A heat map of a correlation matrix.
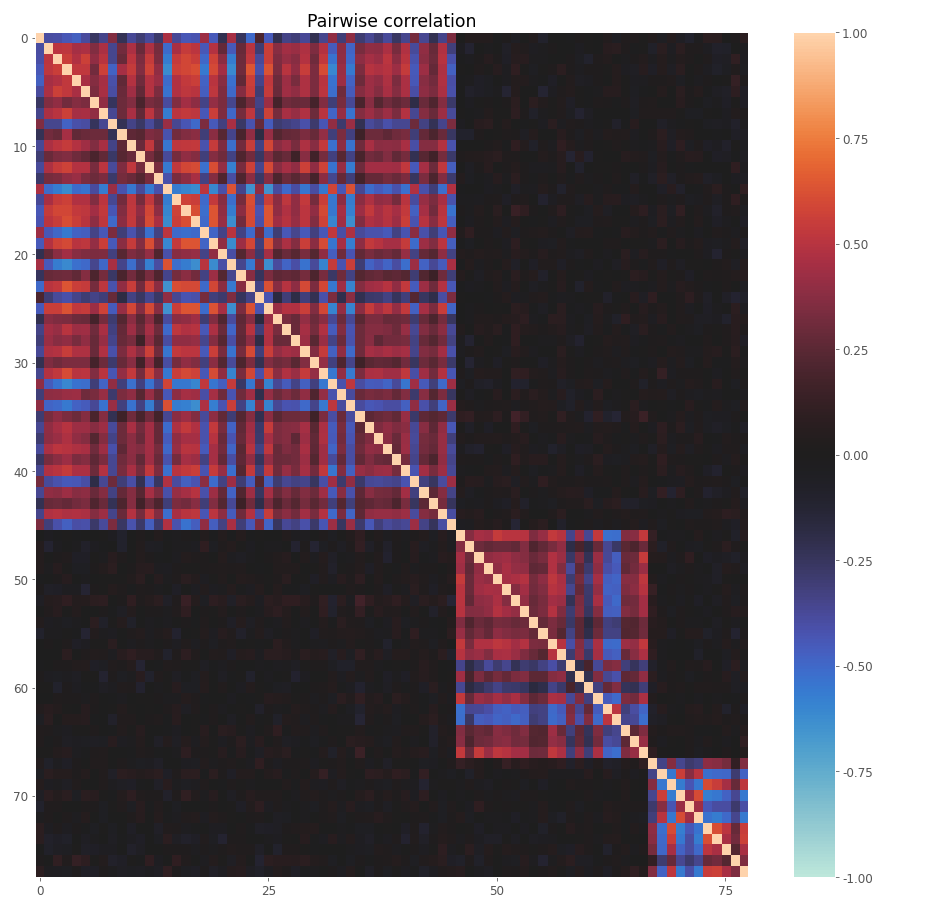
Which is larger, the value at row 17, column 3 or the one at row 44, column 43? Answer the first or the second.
the first
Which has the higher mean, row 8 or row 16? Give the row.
16
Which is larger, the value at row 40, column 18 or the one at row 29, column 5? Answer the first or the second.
the second
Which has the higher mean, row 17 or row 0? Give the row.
17
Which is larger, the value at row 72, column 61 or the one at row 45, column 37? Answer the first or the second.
the first
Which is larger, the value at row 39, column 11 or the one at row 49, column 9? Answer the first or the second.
the first
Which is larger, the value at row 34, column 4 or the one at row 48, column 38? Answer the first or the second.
the second
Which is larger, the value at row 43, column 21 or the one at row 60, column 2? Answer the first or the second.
the second
